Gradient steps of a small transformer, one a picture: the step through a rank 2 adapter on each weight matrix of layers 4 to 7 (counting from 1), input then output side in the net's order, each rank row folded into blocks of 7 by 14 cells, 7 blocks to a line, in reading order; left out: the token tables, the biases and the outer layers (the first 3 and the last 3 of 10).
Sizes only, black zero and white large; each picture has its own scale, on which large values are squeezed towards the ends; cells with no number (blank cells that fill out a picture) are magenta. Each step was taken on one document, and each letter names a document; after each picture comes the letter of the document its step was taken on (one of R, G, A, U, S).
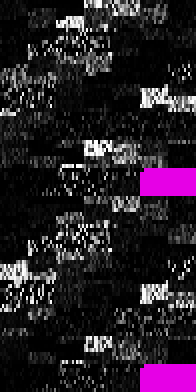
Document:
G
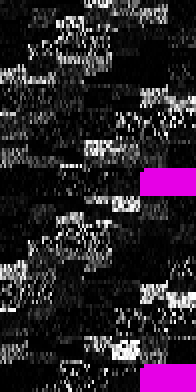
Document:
G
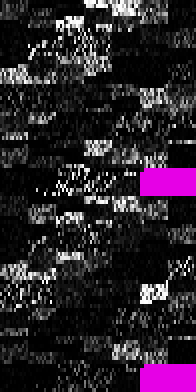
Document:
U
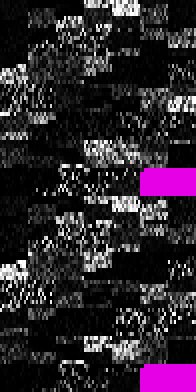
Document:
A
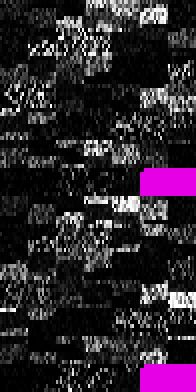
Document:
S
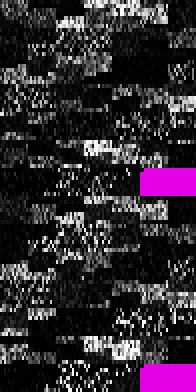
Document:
S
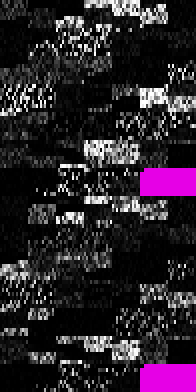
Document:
A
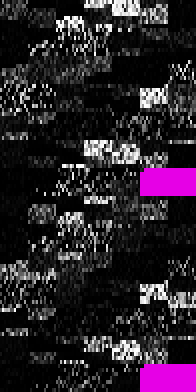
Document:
U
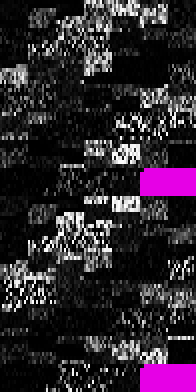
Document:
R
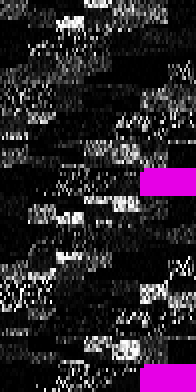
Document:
U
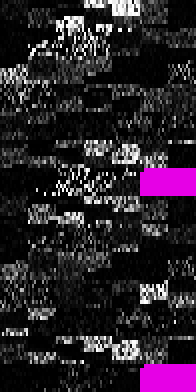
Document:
U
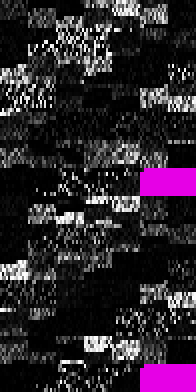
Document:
A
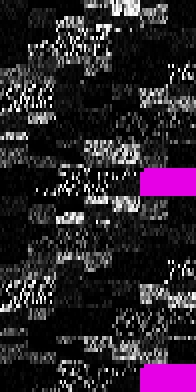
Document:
A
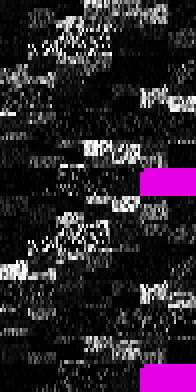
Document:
G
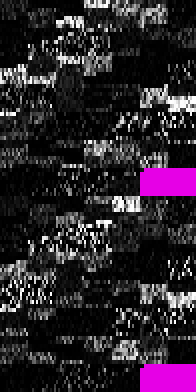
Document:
G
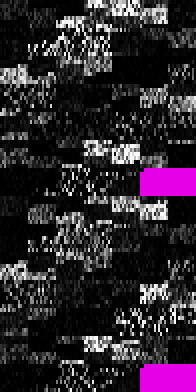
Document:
S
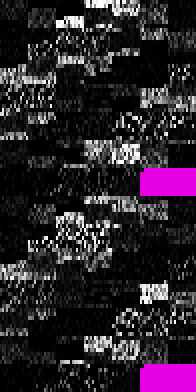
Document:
A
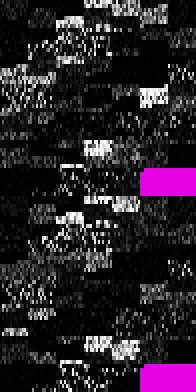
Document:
A
